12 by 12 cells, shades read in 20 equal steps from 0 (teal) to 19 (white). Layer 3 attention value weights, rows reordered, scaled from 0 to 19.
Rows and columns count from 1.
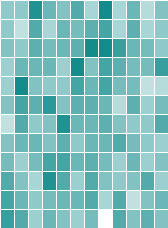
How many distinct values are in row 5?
9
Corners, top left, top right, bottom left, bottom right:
10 9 3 9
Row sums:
95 106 74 81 98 87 93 96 94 92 95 102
